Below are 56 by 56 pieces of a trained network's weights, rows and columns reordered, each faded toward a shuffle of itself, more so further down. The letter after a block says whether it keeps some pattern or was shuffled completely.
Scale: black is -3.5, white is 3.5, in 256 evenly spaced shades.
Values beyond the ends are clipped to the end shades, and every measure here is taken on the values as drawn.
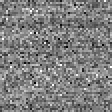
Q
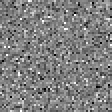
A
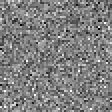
A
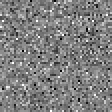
Q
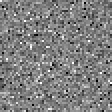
A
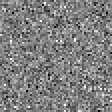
A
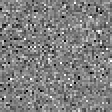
Q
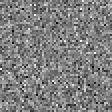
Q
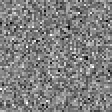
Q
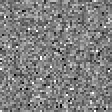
A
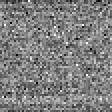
Q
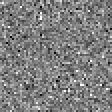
A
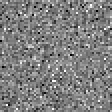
A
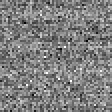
Q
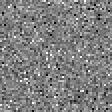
A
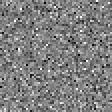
A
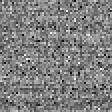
Q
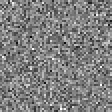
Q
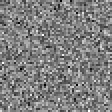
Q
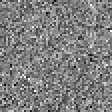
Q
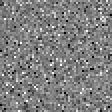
A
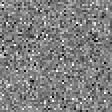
Q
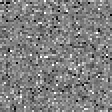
A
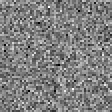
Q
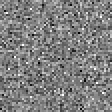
Q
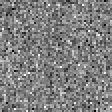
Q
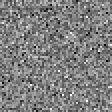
A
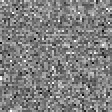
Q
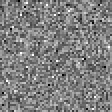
A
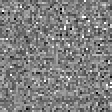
Q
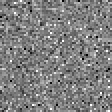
A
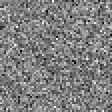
A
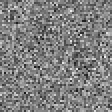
A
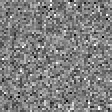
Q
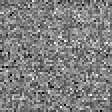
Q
